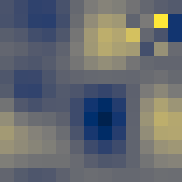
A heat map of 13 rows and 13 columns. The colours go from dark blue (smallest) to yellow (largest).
In the top right lies a patch that is rougher than the rest. Values change most from cell to cell in the top right. Neither half mirrors the other. The top left is the calmest part.
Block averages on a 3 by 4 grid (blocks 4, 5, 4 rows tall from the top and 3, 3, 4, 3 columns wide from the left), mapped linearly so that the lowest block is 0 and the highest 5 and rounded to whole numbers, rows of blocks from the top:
0152 | 1104 | 3204
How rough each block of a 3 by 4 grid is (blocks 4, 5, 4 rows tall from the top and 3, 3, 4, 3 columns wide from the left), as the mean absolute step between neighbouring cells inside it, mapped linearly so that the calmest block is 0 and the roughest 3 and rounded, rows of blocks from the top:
0013 | 0010 | 0000
